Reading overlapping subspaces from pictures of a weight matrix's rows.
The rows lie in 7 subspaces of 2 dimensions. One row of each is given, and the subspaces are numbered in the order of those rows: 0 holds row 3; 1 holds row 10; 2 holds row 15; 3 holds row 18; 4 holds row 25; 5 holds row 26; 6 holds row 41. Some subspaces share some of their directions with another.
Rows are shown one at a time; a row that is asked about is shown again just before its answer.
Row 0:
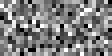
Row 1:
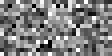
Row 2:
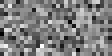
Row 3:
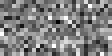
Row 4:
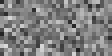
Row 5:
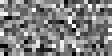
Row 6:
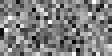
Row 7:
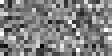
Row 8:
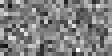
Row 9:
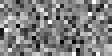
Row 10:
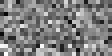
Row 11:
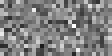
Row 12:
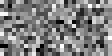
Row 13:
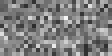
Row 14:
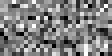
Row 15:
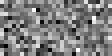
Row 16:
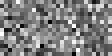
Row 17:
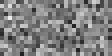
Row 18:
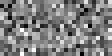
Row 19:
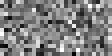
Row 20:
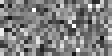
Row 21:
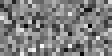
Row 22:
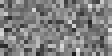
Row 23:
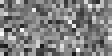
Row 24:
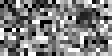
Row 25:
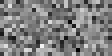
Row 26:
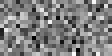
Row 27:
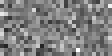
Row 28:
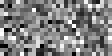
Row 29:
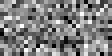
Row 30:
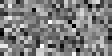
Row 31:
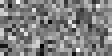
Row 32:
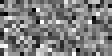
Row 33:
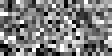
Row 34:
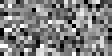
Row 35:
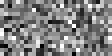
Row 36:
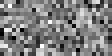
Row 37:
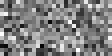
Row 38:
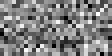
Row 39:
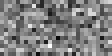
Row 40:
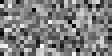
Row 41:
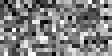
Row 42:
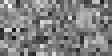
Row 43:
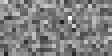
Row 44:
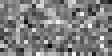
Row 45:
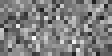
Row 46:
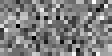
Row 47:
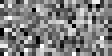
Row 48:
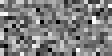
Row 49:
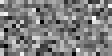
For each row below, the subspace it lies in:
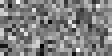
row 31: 0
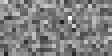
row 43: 6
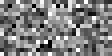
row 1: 4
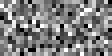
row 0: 3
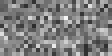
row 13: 0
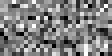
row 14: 0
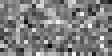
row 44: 4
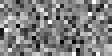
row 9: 5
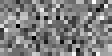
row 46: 5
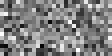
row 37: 1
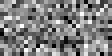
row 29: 0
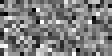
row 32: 2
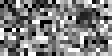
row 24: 6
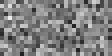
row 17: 3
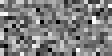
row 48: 2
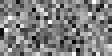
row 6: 5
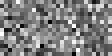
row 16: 5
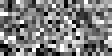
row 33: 1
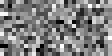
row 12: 5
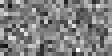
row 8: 0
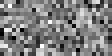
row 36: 6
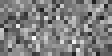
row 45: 5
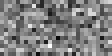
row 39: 4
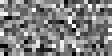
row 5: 6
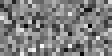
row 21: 3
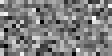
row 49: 2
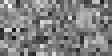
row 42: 6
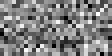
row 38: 0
